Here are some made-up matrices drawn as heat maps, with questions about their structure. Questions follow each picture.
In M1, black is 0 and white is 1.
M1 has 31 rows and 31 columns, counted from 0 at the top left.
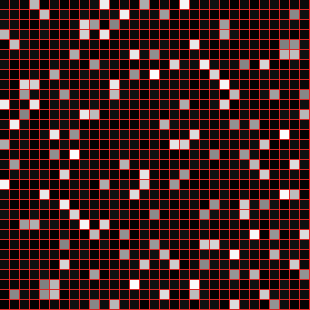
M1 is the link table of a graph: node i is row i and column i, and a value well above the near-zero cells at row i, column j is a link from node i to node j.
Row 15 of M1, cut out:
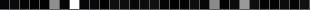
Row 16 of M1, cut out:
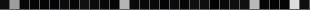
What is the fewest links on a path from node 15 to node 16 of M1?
3
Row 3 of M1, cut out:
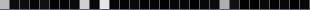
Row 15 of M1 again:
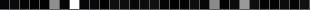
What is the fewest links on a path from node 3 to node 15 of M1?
6
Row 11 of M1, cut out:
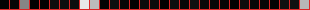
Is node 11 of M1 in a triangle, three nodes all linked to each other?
yes
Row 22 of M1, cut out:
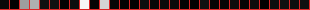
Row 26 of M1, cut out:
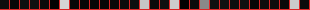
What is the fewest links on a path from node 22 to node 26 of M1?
4
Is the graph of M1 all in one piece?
yes
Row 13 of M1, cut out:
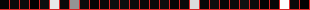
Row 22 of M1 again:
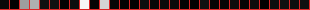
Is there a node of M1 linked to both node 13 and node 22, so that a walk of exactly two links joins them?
no
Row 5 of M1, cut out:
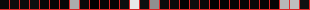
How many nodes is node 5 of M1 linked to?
5
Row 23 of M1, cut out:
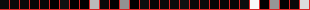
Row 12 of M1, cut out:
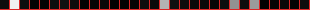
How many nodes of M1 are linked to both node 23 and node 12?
1
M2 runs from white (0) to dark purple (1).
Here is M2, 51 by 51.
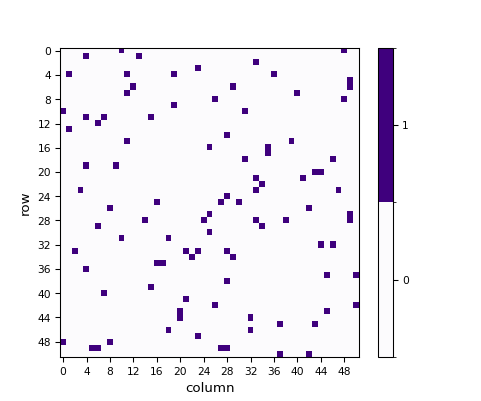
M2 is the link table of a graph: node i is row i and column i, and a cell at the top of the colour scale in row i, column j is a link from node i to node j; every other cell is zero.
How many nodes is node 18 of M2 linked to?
2
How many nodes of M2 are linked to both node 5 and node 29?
0
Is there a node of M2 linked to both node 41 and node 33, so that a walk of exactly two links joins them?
yes
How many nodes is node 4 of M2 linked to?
4
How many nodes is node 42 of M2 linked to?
2
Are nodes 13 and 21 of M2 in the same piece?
no
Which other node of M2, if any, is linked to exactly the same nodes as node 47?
node 3
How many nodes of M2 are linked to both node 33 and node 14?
1
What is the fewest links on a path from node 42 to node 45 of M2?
3
